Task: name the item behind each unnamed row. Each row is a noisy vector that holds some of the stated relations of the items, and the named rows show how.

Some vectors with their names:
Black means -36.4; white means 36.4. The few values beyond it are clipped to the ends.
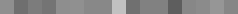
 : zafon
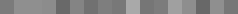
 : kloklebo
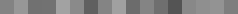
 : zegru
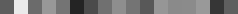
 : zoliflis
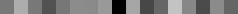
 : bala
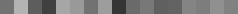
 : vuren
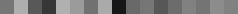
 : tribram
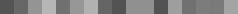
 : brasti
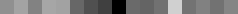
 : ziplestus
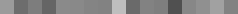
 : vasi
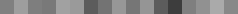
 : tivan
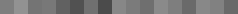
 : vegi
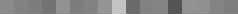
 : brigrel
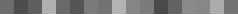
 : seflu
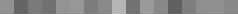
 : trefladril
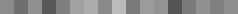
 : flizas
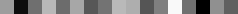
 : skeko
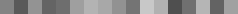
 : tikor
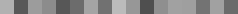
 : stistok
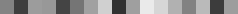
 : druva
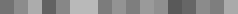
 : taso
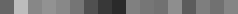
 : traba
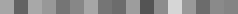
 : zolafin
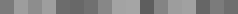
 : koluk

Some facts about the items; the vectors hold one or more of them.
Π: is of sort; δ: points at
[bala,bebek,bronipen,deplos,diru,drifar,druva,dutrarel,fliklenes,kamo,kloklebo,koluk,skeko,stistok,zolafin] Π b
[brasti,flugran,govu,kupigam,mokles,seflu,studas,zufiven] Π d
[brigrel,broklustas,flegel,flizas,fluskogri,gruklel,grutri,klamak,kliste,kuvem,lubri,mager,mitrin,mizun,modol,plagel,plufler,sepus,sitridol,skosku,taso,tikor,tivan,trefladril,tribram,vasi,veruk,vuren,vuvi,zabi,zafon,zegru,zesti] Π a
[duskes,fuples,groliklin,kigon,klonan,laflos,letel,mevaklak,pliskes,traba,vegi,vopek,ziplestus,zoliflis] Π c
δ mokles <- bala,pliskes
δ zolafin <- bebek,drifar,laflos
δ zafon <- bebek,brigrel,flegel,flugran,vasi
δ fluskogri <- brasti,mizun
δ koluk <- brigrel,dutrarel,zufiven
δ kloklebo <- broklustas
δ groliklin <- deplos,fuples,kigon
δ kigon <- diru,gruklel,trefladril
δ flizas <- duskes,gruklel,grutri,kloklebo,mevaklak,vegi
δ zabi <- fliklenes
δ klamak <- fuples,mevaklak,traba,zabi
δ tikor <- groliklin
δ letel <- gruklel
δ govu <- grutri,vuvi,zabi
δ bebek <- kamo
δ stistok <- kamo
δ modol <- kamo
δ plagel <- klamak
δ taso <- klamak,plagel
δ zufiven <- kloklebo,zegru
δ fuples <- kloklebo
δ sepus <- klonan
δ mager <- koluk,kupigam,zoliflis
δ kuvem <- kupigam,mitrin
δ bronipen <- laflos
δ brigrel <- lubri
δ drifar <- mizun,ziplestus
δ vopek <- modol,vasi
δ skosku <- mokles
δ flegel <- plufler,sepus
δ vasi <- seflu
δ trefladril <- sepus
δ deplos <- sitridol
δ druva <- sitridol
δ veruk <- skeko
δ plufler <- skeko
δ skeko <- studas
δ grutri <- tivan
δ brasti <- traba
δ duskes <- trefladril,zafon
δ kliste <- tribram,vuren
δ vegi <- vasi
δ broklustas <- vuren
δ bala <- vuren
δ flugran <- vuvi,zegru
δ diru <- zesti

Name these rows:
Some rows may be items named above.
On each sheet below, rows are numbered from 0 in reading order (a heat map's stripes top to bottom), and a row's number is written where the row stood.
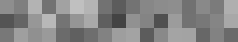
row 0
fluskogri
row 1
brasti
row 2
koluk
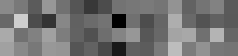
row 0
klonan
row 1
pliskes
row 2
kamo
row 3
laflos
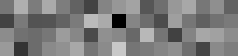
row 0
dutrarel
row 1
mokles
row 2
zesti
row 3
plufler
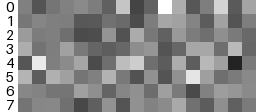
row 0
sitridol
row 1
groliklin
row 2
vopek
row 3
kamo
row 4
mitrin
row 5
bronipen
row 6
gruklel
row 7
letel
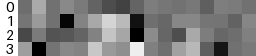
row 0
mevaklak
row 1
skosku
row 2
mokles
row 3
veruk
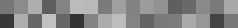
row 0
taso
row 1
kupigam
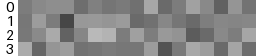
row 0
kloklebo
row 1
broklustas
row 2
taso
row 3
bebek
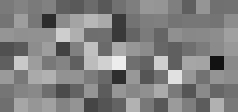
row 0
kigon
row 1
kliste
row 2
mizun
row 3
govu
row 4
kuvem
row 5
drifar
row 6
letel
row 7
fliklenes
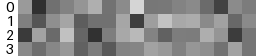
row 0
plufler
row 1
deplos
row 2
kupigam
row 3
diru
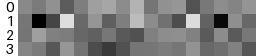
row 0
flizas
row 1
studas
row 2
fuples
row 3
klonan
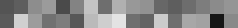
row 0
govu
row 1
kuvem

